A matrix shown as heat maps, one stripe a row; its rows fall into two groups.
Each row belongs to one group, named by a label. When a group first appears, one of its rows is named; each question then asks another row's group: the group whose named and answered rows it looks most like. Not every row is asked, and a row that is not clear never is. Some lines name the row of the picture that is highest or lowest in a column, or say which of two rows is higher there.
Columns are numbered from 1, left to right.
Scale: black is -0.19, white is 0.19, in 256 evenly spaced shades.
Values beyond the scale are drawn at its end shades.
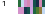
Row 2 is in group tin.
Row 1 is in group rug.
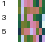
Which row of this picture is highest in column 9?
4
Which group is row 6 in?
tin
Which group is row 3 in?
tin
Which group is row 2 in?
rug
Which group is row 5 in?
rug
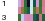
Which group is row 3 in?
rug
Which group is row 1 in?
tin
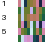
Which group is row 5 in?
tin
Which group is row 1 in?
tin
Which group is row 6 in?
rug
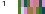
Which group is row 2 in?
rug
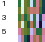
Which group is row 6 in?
tin
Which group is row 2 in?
rug
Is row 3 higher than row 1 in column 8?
No
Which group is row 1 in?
rug
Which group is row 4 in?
tin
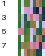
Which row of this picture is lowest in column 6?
2
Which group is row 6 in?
rug
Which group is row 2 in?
rug
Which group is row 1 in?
rug
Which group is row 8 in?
tin
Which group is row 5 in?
tin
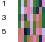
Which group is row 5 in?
tin
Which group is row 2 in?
rug
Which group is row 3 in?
rug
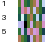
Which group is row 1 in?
tin
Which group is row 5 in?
rug
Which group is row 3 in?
tin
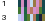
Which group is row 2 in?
rug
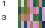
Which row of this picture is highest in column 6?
4
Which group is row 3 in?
tin
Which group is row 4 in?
rug
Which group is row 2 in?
tin
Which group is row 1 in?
rug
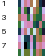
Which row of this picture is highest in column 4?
5
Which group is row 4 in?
rug
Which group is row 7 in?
tin
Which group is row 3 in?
tin
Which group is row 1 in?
rug
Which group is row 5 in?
rug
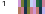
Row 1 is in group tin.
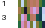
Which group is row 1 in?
rug
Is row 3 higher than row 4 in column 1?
Yes
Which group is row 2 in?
tin
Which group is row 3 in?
tin
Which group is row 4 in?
rug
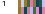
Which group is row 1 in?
tin
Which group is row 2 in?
tin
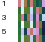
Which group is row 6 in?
rug
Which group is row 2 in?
rug
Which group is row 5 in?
rug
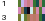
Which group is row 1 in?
rug
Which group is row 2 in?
tin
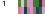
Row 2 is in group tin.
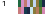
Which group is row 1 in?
rug
